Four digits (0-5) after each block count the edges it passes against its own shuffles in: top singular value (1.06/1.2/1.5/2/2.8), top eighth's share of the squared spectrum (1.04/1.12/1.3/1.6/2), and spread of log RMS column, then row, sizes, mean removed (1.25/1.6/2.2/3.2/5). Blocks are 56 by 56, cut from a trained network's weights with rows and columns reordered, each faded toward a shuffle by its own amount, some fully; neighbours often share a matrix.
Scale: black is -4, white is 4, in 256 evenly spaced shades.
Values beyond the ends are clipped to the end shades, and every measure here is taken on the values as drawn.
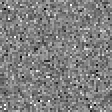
0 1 0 0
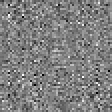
3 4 2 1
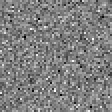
0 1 0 0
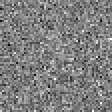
2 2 1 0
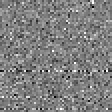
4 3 0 2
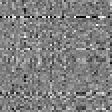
4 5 1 3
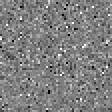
1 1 0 0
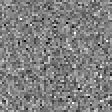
2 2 0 0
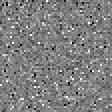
0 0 0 0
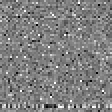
3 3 0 1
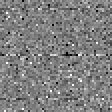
3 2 0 1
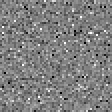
2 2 0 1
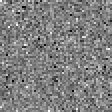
0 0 0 0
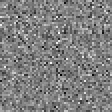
3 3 1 1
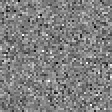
1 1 0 0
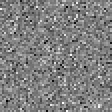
1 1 0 0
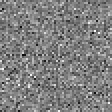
2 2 0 1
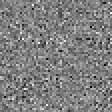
3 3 1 2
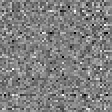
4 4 2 2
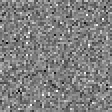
0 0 0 0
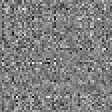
4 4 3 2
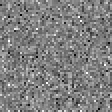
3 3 1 1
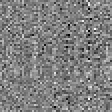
3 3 2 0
